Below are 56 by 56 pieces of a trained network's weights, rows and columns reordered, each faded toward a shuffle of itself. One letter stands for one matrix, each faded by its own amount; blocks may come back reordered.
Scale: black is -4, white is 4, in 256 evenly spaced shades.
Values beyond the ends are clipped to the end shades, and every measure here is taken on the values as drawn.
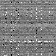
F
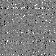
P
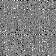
P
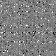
P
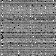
F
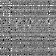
F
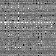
F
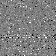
P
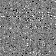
P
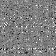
P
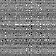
F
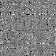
P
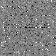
P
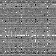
F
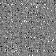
P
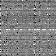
F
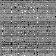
F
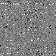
P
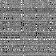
F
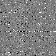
P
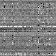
F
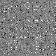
P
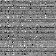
F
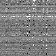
F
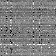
F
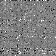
P
